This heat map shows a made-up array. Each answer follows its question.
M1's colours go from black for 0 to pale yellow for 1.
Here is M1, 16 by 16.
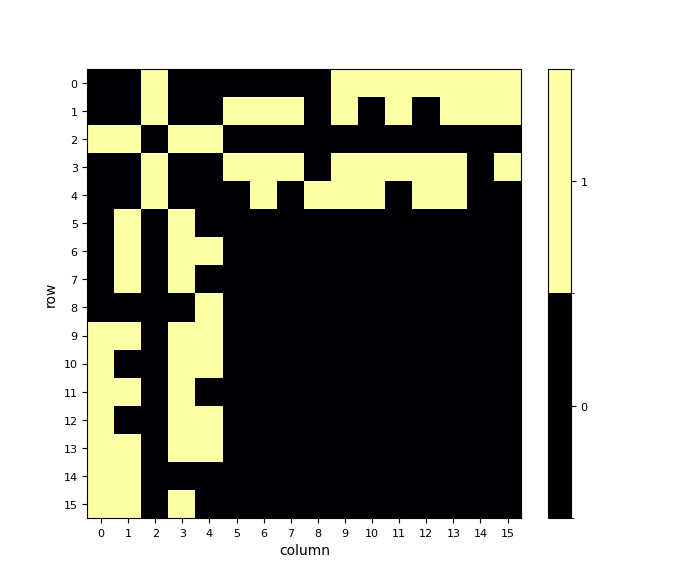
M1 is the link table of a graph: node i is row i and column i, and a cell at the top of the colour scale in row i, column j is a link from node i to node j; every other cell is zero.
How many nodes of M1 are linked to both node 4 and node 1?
4
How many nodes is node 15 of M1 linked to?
3
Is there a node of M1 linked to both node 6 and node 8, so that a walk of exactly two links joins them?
yes
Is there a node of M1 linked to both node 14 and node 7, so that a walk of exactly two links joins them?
yes
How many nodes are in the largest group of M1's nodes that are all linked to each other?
2
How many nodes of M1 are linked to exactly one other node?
1
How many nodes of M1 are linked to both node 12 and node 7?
1
